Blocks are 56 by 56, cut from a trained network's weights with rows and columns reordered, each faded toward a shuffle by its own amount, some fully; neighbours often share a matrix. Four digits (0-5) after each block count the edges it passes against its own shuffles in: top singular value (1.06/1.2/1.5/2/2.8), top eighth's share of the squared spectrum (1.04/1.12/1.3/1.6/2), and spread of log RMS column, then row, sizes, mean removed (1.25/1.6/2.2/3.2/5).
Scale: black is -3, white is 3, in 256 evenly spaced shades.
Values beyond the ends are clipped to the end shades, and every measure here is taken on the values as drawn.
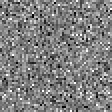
0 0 0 0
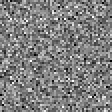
0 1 0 0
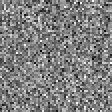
1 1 0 0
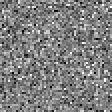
2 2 0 1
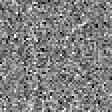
2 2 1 1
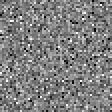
1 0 0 0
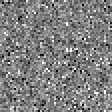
0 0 0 0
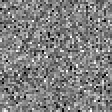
2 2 0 0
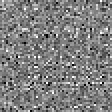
3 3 1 2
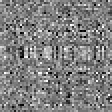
3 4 1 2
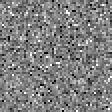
0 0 0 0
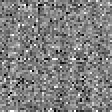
3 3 0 2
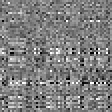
4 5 1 3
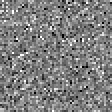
0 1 0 0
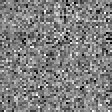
3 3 1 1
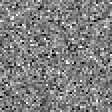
0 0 0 0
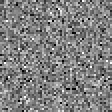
0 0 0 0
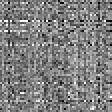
4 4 1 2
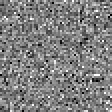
2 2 0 0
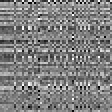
5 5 2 4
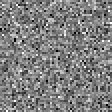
1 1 0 0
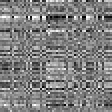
5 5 2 4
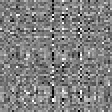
4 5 3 2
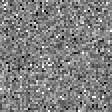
0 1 0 0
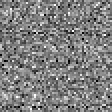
4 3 1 2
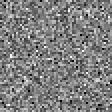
0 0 0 0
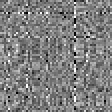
4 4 2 2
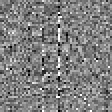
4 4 2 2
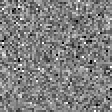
1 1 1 0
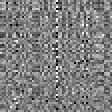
4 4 2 3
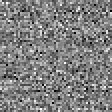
3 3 0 1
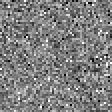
0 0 0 0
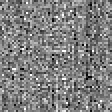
3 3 1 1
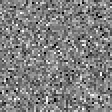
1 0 0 0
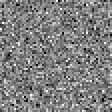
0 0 0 0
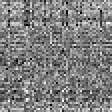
4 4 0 2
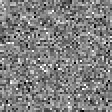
2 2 0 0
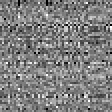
4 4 2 3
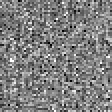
2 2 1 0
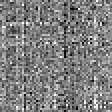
3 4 2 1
